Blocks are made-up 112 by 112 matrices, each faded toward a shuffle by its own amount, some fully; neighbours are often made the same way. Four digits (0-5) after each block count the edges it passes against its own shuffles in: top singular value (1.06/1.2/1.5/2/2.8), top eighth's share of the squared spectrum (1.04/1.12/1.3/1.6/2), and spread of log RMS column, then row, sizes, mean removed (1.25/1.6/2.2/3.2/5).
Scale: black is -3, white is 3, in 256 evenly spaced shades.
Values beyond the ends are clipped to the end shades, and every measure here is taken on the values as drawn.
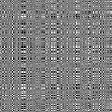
5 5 5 4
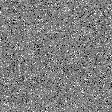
3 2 0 0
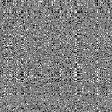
5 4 3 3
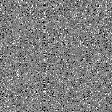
4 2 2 1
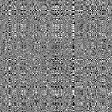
5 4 3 3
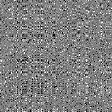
5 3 3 2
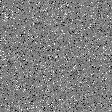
0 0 0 0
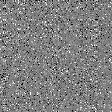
4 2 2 1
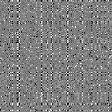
5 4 4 3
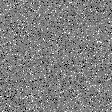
0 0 0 0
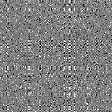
5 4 3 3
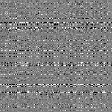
5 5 2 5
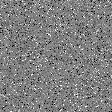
1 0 0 0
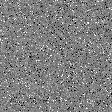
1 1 0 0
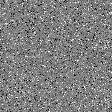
1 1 0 0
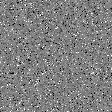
2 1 0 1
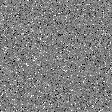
2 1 0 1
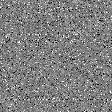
3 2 0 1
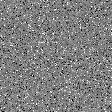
1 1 0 0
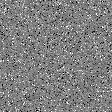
0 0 0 0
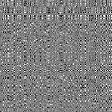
5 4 4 4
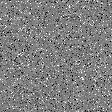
2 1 0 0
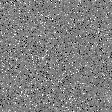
2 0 0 0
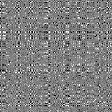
5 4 3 4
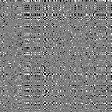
5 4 4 4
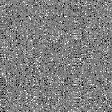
4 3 2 2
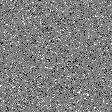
0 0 0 0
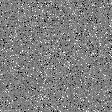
2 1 0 0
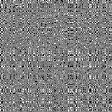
5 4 4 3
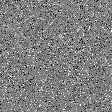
2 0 0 0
